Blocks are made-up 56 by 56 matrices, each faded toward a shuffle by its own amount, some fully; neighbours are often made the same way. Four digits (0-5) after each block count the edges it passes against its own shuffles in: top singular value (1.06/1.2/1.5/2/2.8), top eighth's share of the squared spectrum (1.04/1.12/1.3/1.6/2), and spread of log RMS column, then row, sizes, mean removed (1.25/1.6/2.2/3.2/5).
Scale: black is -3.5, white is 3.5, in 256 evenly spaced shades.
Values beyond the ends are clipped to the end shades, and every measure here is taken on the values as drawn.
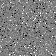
0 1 0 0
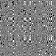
4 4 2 2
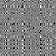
5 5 3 3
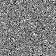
0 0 0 0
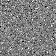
0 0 0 0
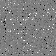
2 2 0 0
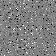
2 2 1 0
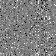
3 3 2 0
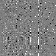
4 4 2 1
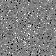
2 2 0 0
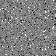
3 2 1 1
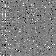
3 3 1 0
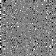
4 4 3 1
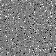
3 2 1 0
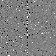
3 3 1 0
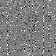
3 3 2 0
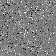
0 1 0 0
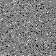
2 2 1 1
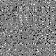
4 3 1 1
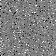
2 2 0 0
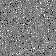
1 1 0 0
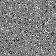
2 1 0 0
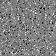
2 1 0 0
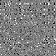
4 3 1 2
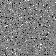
2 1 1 0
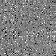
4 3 1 1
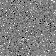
1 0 0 0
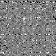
3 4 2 3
